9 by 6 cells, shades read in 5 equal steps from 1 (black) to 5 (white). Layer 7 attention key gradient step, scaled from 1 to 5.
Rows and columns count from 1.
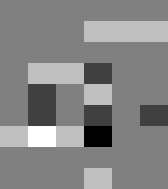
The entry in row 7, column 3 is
4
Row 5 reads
3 2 3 4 3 3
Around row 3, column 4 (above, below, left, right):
4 2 3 3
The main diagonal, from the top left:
3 3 3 2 3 2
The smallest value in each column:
3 2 3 1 3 2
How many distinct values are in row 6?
2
